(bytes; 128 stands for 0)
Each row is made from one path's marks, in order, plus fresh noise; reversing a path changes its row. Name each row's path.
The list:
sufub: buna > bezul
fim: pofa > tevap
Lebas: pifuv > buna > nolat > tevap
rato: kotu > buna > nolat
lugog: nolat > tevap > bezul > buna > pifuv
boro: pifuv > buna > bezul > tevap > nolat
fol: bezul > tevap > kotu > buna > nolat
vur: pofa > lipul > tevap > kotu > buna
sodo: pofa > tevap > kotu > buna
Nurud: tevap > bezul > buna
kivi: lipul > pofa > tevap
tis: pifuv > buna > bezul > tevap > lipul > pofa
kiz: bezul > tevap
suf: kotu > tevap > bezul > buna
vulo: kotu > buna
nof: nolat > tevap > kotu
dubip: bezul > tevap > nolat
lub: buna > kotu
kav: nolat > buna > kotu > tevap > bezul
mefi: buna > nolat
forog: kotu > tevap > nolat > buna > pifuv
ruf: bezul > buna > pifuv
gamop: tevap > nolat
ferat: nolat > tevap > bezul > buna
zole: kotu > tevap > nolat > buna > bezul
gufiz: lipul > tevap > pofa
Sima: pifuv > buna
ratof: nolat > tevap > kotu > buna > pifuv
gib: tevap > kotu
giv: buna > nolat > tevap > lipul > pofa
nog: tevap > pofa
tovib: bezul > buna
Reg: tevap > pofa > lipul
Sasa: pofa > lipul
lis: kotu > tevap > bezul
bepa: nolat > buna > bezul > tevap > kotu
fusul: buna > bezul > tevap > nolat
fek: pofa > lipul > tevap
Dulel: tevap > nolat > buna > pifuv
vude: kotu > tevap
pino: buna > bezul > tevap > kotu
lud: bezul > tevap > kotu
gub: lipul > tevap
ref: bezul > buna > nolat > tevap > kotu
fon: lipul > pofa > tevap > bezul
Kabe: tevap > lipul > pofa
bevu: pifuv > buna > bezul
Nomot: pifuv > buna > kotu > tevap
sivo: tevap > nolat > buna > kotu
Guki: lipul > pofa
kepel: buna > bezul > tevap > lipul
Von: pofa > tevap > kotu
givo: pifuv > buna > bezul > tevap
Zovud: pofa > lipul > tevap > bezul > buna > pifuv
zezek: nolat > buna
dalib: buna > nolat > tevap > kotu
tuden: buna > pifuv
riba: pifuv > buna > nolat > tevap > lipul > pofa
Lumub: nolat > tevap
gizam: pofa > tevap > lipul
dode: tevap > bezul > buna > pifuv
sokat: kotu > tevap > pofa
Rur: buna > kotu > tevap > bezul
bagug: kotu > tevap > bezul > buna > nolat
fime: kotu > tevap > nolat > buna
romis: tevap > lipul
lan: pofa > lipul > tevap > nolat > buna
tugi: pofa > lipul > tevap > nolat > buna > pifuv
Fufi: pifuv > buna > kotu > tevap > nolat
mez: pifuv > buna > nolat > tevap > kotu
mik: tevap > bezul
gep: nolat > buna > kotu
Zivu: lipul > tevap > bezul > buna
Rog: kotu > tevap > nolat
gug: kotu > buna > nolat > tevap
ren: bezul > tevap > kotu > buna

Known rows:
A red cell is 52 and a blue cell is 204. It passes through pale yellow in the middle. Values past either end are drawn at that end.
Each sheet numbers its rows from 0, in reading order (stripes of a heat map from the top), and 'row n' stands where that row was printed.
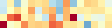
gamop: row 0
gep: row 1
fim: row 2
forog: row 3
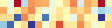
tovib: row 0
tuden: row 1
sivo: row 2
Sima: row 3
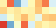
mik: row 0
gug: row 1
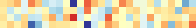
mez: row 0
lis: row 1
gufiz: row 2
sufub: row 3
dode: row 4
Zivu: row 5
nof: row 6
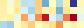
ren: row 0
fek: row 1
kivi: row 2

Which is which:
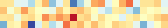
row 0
lugog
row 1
kiz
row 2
Lumub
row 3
Lebas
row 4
Nomot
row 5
bagug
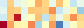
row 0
nog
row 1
Nurud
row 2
Rog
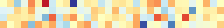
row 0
Von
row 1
lub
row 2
fon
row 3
sodo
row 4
bepa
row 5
vude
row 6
sokat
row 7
Zovud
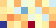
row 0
mefi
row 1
gib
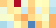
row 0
rato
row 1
dalib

